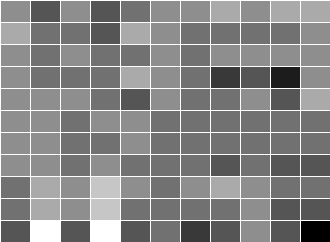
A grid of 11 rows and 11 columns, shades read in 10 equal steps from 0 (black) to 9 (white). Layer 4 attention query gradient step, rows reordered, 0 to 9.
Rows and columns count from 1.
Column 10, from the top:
6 4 5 1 3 4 4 3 4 3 3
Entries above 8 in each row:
0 0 0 0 0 0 0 0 0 0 2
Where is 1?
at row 4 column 10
